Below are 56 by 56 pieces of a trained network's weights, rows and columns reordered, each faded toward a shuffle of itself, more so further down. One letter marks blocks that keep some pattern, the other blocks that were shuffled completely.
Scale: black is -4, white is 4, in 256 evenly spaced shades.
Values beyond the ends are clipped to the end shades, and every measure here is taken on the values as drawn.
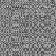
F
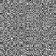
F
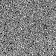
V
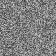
V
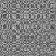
F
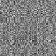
F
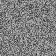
V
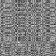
F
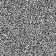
V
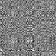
F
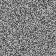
V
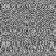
F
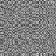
F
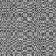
F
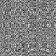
F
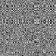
F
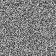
V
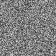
V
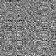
F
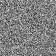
V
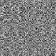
F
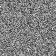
V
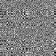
F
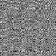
F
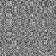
F
